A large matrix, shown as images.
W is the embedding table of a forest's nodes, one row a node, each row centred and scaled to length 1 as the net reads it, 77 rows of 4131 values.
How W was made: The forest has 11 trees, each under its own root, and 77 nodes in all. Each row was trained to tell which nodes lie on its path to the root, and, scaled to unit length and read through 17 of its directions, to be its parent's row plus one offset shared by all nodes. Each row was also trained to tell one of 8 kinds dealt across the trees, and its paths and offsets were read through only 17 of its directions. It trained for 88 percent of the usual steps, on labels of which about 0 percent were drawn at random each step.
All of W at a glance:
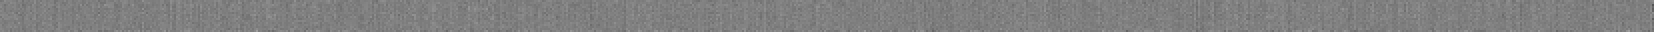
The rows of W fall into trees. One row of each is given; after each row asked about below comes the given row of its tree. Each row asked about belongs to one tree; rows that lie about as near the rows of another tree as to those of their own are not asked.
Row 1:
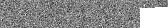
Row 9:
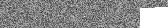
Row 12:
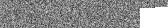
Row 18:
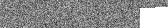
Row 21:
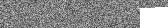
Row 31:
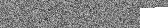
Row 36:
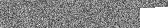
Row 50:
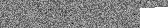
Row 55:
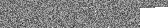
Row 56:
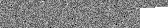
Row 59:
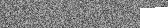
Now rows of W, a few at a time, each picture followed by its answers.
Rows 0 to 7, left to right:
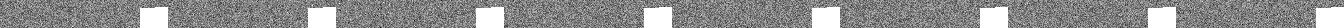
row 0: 59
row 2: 56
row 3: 55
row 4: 9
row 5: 59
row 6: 36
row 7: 18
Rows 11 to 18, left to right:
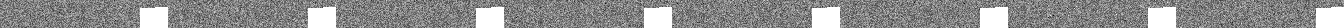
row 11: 1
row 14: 21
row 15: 12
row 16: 36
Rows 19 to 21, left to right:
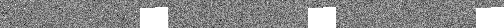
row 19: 18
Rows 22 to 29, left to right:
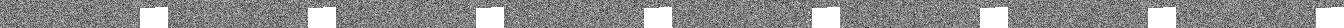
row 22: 36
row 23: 1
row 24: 59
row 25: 59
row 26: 18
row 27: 56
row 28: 36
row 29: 12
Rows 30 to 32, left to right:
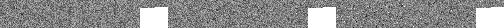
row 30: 59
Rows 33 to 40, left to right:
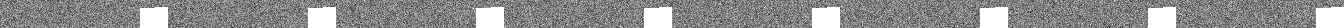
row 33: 50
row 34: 1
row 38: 12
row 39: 36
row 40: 56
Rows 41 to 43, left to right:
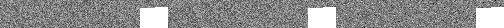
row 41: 56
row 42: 9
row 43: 18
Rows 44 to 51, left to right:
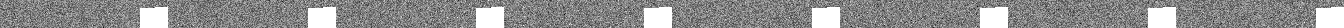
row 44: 1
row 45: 36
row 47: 56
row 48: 55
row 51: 18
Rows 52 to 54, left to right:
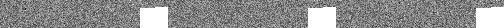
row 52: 56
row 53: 50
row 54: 12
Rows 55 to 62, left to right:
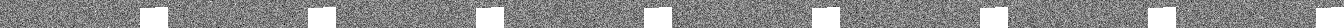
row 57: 55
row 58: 31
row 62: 18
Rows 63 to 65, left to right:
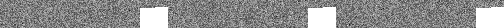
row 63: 55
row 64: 36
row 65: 9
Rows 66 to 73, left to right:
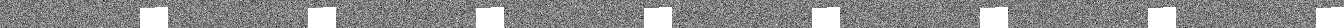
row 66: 21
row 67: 56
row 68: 9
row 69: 18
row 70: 12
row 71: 31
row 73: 56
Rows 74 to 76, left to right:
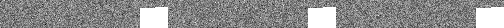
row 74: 18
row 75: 36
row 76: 31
